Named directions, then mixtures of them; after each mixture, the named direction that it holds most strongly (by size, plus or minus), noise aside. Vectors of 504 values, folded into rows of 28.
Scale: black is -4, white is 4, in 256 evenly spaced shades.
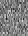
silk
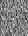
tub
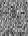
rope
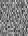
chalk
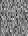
tub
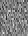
silk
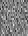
tub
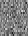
rope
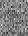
silk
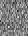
chalk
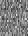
tub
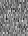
silk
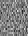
chalk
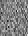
chalk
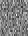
tub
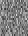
tub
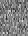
silk
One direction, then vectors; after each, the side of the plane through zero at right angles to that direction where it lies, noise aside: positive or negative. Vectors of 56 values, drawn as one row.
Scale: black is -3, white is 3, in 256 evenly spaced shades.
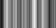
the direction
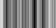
negative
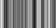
negative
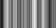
positive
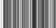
negative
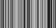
positive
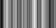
positive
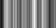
positive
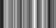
positive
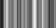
positive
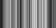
positive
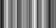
positive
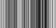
negative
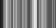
positive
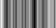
negative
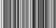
negative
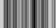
negative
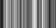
positive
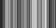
positive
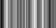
positive
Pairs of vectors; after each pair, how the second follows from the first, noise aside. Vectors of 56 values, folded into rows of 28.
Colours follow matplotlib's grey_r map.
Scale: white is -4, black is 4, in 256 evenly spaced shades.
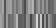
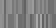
shrunk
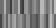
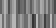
reversed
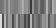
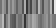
reversed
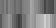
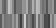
shuffled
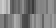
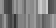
wrapped around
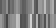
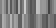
reversed
